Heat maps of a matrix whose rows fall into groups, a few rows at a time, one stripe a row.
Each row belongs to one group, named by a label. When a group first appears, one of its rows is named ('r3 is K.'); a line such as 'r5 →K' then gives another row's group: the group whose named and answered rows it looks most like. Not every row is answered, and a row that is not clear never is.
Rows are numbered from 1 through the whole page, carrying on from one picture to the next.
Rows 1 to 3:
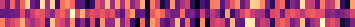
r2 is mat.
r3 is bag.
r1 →bag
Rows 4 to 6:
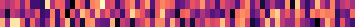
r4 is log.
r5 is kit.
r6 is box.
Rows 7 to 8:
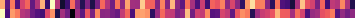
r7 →bag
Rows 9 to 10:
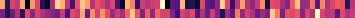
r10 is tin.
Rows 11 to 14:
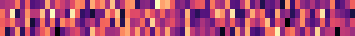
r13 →bag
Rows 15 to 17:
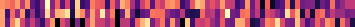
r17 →box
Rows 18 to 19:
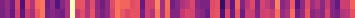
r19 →tin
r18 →tin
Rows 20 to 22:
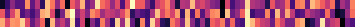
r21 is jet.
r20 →kit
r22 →bag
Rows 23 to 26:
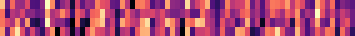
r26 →box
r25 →log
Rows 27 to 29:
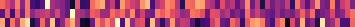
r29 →bag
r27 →log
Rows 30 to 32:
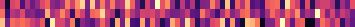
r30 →tin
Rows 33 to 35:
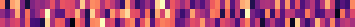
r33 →jet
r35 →log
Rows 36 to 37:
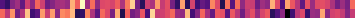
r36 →tin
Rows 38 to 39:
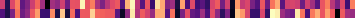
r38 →tin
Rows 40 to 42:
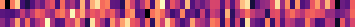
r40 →jet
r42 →tin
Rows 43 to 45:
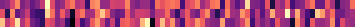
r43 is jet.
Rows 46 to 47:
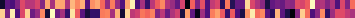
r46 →mat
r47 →bag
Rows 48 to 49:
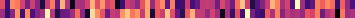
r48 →box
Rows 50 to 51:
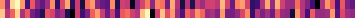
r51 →log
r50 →box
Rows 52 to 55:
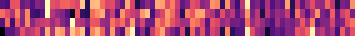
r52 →jet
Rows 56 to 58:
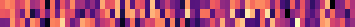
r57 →bag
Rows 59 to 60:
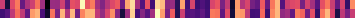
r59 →tin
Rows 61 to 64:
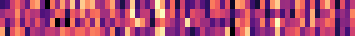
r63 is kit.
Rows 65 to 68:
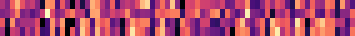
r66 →jet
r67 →kit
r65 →box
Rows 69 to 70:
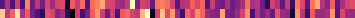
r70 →log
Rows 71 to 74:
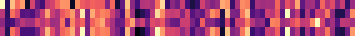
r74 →jet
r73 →mat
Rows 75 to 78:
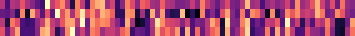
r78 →jet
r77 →jet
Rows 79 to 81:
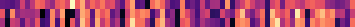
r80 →kit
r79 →mat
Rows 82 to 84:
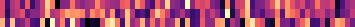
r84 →bag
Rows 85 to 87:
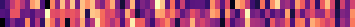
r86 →jet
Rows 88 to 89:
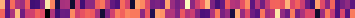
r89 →tin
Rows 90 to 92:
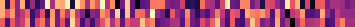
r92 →bag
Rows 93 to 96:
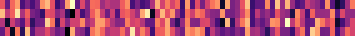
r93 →jet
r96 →log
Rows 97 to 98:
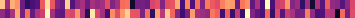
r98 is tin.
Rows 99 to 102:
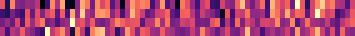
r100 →kit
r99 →kit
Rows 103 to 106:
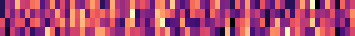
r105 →mat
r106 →kit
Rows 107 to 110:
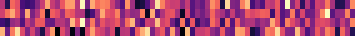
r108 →bag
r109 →tin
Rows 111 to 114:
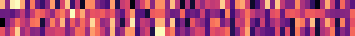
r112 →mat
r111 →box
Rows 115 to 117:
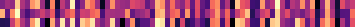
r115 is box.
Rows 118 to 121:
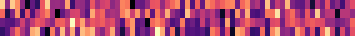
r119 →tin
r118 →jet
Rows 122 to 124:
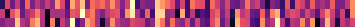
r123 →tin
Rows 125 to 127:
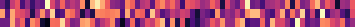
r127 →box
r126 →bag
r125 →jet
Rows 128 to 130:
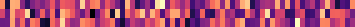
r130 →box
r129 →bag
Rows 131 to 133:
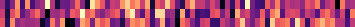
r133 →kit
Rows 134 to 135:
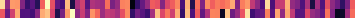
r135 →jet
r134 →jet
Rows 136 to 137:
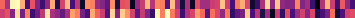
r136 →box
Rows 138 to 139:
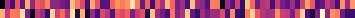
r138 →tin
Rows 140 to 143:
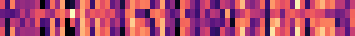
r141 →mat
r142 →kit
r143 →kit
